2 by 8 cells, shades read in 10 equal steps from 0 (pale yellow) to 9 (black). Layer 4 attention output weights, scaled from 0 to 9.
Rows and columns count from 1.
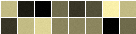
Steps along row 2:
down down up same same up down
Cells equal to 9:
2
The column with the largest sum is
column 5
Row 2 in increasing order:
1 2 4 4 4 5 7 9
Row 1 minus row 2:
-5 6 8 1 3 2 -9 -3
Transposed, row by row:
2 7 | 8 2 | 9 1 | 5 4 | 7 4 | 6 4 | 0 9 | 2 5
